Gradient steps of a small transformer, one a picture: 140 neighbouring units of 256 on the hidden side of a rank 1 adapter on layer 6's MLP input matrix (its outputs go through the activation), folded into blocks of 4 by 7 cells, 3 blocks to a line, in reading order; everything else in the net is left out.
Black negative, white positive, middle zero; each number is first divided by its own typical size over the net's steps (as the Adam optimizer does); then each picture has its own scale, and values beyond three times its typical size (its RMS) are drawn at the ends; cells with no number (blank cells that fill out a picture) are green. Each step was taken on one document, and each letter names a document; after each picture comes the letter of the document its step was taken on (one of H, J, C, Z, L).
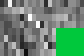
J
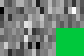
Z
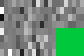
Z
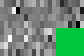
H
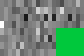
H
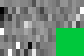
Z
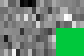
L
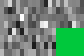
J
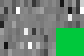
H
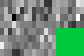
L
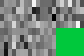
L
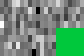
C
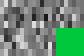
J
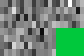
C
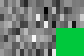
J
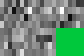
L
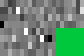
H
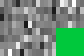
Z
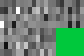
H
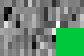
J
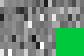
Z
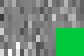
Z
